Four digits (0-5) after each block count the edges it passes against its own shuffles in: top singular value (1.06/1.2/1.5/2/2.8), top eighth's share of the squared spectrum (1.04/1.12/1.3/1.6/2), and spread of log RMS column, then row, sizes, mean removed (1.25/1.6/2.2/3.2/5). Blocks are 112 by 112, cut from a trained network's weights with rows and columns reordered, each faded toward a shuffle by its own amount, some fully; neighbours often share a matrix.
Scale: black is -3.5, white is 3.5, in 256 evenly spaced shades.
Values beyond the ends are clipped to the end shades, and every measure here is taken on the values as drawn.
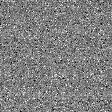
3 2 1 0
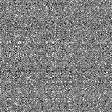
4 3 2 1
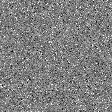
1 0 0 0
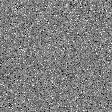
0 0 0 0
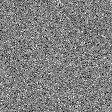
0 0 0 0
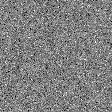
0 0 0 0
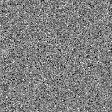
3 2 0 1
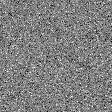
1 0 0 0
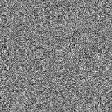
4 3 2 2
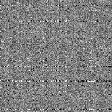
4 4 2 3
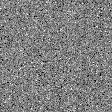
2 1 0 0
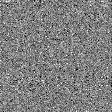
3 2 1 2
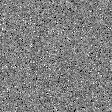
2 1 0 0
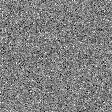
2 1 0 0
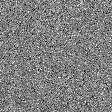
1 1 0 0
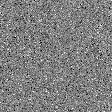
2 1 0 0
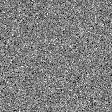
2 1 0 0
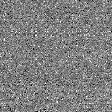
3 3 2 1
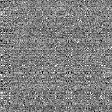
4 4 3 2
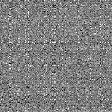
4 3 3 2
